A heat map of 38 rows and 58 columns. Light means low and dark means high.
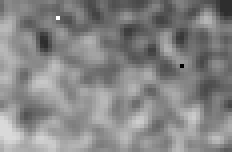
Stripes: none. Ninth with the lowest average: bottom left. Slope: up to the top right. Average level on the scale: 50%. Lone odd cells: 2, 1 higher and 1 lower than their neighbours.
